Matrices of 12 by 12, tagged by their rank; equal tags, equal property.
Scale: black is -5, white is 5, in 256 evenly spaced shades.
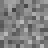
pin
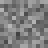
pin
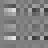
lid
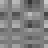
lid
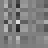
lid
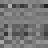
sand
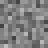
pin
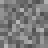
pin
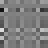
lid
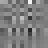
sand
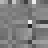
sand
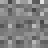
sand
